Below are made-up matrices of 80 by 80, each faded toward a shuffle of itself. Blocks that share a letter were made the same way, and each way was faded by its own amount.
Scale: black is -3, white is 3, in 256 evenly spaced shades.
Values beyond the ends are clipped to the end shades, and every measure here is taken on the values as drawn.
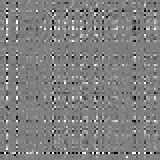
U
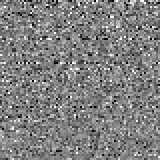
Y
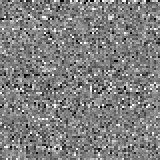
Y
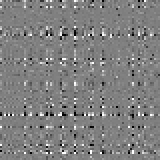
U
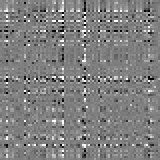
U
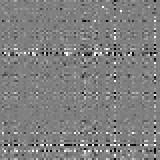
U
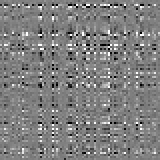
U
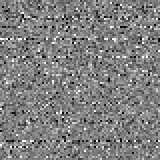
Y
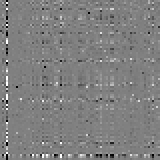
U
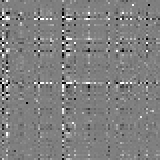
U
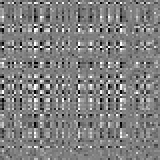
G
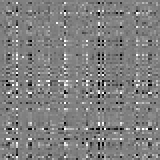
U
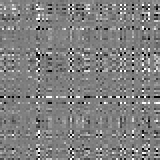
U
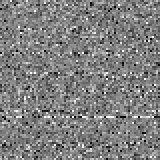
Y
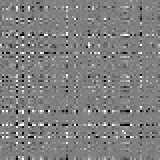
U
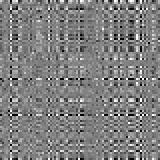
G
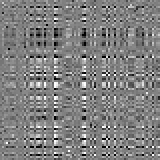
G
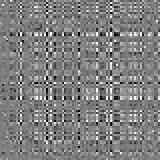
G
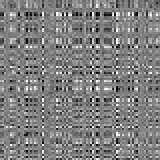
G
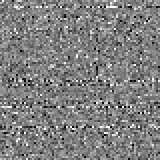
Y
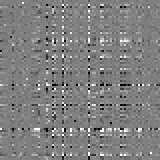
U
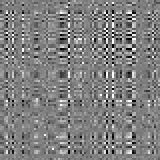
G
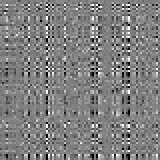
G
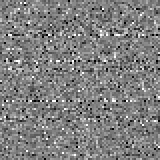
Y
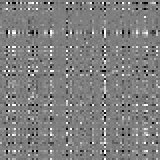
U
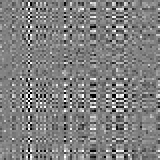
G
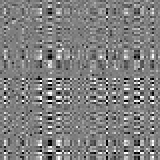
G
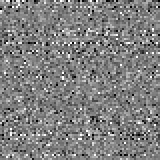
Y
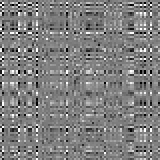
G
